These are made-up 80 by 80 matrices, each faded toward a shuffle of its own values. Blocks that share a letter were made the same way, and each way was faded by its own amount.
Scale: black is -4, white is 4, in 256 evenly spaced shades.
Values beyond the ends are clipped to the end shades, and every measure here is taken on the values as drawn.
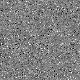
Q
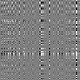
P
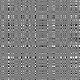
P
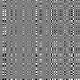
P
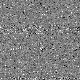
Q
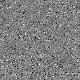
Q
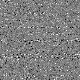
Q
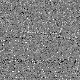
Q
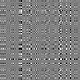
P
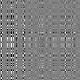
P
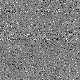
Q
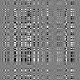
P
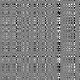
P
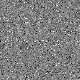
Q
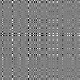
P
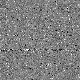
Q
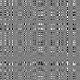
P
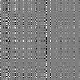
P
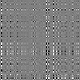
P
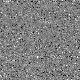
Q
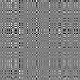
P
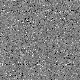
Q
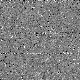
Q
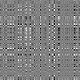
P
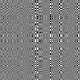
P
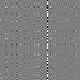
P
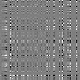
P
